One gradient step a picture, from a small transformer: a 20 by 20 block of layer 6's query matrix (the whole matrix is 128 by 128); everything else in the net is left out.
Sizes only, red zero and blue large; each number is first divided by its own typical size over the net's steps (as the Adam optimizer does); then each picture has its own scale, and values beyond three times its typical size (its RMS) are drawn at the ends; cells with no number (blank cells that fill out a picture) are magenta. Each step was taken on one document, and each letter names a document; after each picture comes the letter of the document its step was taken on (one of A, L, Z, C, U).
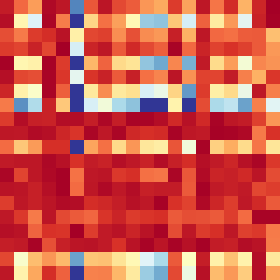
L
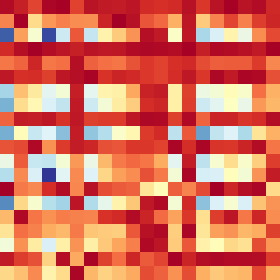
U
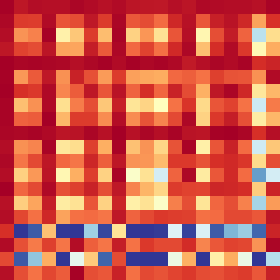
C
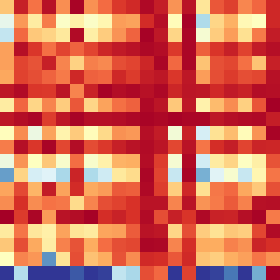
U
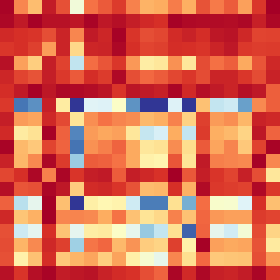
L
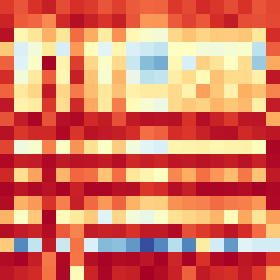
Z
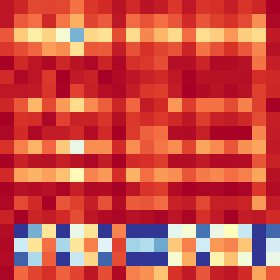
C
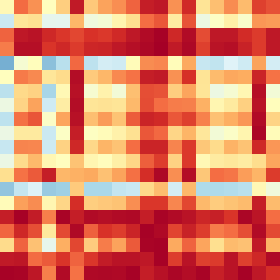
U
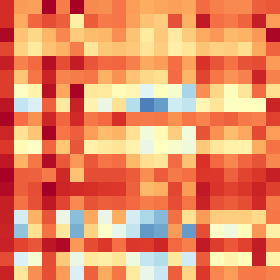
Z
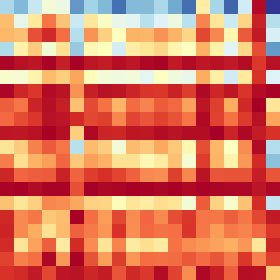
Z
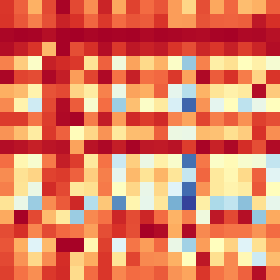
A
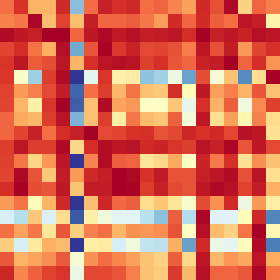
L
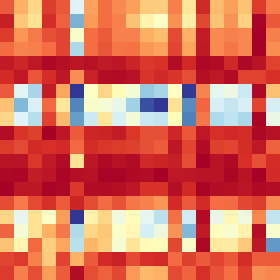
L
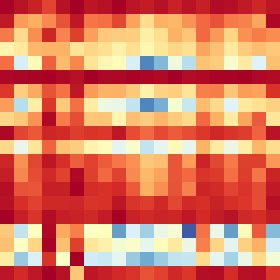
Z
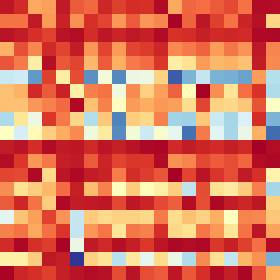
A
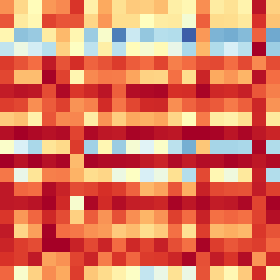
Z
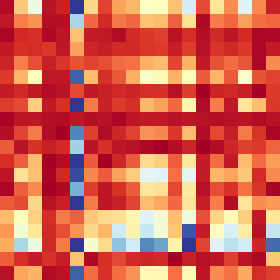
L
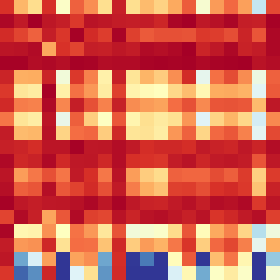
C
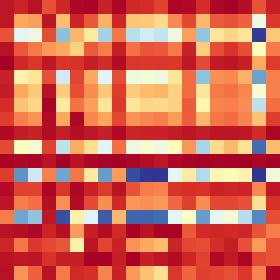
C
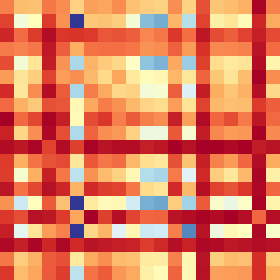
L
